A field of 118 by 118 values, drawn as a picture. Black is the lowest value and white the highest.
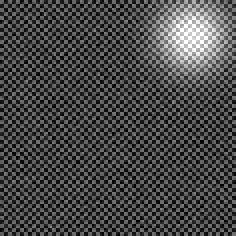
Odd rows or columns: none. Bumps: one, in the top right. Ninth with the highest average: top right. Average level on the scale: 30%.
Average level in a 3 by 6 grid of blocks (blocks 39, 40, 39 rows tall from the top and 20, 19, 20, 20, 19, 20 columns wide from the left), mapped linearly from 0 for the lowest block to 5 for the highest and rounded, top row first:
000154 | 000000 | 000000
